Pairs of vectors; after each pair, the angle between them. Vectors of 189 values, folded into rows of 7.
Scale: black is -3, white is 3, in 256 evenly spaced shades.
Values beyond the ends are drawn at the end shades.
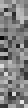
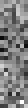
nearly parallel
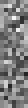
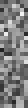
orthogonal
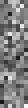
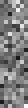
nearly parallel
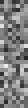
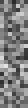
nearly parallel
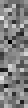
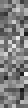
partly opposed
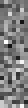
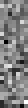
nearly opposite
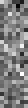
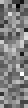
nearly parallel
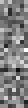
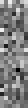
partly aligned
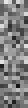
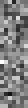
partly aligned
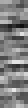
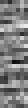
nearly opposite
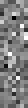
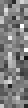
partly aligned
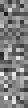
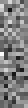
nearly opposite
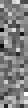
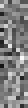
partly aligned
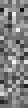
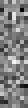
nearly parallel
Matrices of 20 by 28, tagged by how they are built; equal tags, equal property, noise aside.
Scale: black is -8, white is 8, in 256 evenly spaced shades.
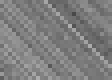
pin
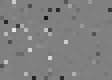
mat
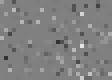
mat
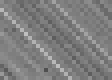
pin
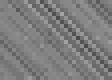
pin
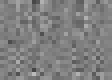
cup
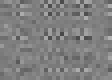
cup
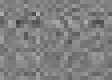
cup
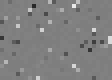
mat
